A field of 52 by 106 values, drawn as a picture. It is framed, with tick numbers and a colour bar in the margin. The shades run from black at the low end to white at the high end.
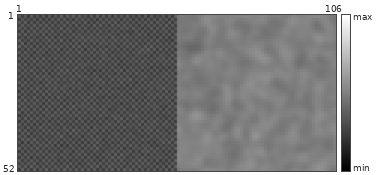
The table splits into one row of 2 panels. Panel 1,1: low, checkered. Panel 1,2: middling, blotchy, faint in contrast.
